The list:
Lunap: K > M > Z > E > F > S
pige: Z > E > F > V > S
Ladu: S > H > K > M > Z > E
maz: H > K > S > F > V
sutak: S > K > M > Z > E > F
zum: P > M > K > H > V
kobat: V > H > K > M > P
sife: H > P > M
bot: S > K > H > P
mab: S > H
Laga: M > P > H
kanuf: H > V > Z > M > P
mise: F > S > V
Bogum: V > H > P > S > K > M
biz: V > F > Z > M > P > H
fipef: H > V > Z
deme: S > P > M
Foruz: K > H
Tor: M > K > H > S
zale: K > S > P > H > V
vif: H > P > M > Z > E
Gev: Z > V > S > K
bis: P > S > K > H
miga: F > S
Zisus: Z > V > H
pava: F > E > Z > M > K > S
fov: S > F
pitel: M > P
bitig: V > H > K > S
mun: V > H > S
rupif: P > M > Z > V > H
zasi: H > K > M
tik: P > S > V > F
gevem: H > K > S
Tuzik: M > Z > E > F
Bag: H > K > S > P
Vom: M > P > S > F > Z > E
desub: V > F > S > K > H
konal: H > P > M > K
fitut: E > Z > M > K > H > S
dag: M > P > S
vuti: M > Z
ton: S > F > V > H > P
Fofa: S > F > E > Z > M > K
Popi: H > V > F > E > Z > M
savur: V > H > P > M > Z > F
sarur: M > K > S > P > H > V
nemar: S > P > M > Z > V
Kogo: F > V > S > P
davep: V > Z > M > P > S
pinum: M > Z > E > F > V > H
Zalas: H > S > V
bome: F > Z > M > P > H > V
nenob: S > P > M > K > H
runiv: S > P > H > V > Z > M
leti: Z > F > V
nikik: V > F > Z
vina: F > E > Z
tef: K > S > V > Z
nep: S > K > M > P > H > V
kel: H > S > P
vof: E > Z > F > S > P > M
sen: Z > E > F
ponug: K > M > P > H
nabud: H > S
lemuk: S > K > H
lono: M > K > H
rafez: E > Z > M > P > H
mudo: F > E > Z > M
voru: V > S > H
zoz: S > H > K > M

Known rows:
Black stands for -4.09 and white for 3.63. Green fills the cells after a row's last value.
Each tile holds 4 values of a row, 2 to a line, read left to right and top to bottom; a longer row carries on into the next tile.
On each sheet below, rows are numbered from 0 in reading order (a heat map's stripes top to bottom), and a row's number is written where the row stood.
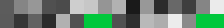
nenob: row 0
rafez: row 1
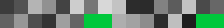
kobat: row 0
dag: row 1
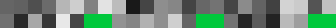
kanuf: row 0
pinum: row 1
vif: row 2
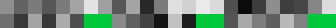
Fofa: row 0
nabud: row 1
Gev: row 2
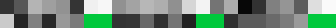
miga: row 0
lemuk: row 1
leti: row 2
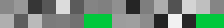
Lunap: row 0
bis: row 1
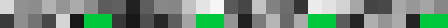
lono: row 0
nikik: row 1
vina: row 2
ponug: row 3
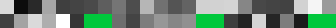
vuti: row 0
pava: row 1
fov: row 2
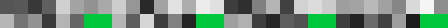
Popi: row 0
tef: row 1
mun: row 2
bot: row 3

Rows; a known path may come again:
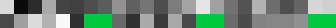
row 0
vuti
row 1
Fofa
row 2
pava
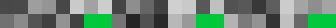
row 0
Bogum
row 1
vif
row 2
Popi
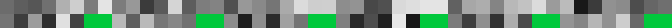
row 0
kanuf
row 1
Lunap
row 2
nemar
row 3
kel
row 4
sutak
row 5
pinum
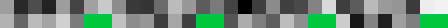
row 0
vof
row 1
Vom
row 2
Gev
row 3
miga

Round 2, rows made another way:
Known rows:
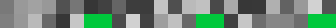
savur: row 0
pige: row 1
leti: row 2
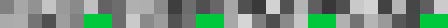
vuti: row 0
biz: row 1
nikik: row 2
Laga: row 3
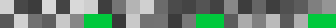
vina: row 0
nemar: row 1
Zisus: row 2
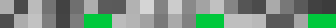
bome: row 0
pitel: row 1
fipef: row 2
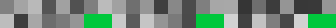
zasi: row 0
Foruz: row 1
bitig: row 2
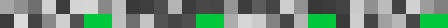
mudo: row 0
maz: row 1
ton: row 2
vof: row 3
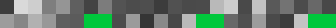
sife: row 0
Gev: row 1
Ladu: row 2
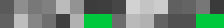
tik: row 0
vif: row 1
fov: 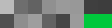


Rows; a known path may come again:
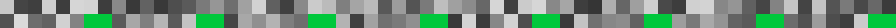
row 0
vina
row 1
Zisus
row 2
rafez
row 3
zasi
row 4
mudo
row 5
leti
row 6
sife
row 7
Ladu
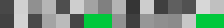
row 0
vof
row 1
fitut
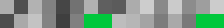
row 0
bome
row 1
pitel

